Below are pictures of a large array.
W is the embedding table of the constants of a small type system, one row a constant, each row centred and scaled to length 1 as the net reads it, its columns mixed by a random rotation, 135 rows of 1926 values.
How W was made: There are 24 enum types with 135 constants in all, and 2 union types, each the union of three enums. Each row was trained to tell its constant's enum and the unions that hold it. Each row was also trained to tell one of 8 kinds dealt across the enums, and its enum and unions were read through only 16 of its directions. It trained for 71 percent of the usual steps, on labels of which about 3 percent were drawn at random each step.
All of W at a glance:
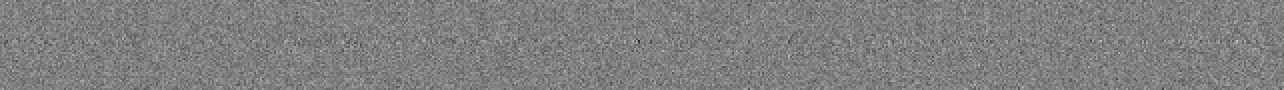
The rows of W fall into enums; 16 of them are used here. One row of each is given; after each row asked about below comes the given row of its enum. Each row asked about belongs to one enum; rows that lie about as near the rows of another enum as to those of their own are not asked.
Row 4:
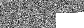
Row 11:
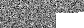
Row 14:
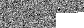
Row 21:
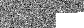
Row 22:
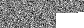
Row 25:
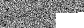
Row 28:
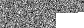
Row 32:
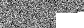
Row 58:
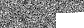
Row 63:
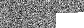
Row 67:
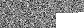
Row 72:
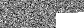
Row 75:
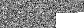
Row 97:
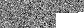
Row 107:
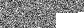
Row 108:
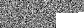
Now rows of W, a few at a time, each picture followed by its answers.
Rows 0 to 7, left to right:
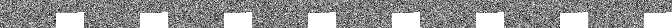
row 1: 21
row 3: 63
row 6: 75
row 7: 28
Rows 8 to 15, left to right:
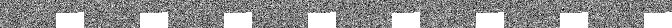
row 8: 72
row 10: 72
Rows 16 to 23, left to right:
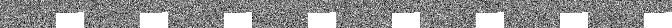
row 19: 11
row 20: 28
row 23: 58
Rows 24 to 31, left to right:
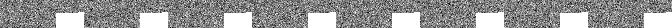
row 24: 14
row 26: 28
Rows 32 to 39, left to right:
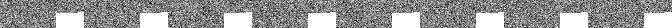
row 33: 4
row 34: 21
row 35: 67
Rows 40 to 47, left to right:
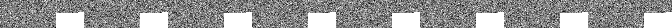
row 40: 108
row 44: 108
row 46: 28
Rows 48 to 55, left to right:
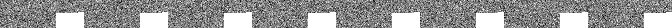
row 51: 67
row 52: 4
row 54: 11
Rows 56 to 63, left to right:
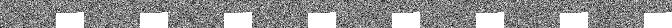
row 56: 58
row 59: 108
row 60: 72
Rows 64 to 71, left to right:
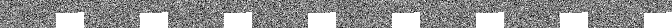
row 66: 67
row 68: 28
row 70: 14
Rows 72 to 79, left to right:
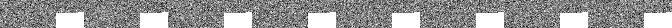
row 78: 107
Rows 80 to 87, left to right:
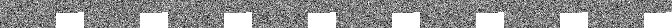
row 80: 107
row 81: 14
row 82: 22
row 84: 72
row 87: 32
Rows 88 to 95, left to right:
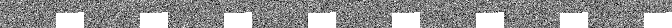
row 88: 14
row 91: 22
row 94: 11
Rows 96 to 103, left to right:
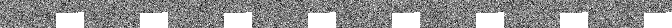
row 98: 63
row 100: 22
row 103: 21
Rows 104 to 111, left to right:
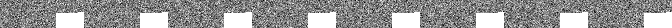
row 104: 72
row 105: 32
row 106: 67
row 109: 11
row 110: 97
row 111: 97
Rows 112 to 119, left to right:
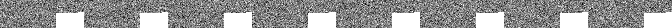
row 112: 32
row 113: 25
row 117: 108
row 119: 21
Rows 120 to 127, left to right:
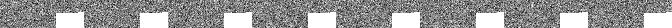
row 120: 108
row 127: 14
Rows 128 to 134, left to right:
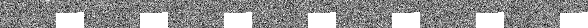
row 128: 21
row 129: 11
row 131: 4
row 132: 4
